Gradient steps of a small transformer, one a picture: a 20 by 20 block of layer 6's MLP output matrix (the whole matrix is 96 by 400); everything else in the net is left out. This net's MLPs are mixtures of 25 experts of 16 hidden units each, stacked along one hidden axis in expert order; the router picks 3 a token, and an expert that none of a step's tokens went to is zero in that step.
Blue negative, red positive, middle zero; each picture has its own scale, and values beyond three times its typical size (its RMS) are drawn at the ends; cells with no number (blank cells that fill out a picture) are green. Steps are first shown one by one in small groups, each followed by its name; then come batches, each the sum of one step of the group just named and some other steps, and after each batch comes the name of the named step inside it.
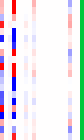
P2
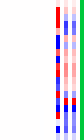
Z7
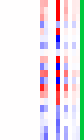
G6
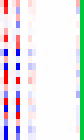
P2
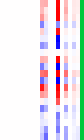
G6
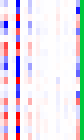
Z7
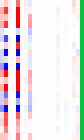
Z7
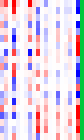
P2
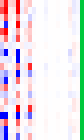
P2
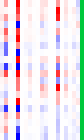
G6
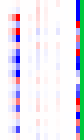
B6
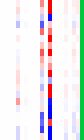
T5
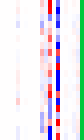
T5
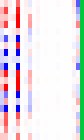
B6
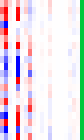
T5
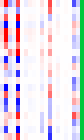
T5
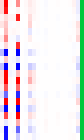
B6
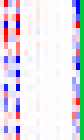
B6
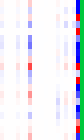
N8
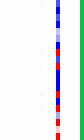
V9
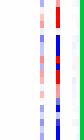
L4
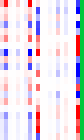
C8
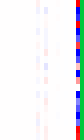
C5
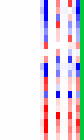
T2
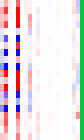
C8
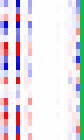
N8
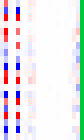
N8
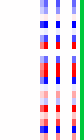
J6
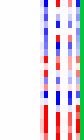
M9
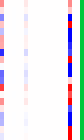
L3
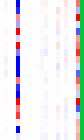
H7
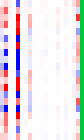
H7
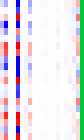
H7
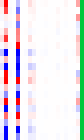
H7
